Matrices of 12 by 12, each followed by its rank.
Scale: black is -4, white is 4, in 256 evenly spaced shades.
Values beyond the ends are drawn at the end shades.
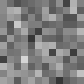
full rank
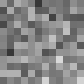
full rank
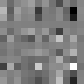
two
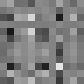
two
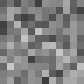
full rank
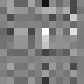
two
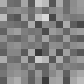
two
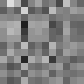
two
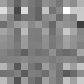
two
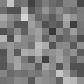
full rank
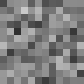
full rank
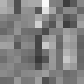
two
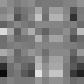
two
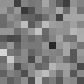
full rank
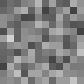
full rank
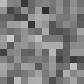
full rank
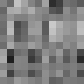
two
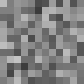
full rank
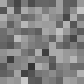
full rank
